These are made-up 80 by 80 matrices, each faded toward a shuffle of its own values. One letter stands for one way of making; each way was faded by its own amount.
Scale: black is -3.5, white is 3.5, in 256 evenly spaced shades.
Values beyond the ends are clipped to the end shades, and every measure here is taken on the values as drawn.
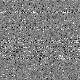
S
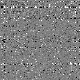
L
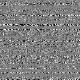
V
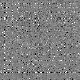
L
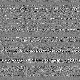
V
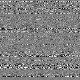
V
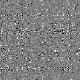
L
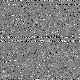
S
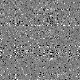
L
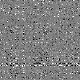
L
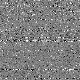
S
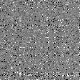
L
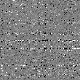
L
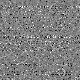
S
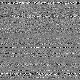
V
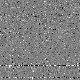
S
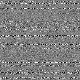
V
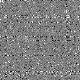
L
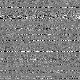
V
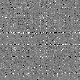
L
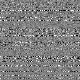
V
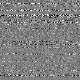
V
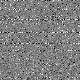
S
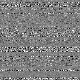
V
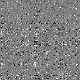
L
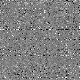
L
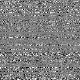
V
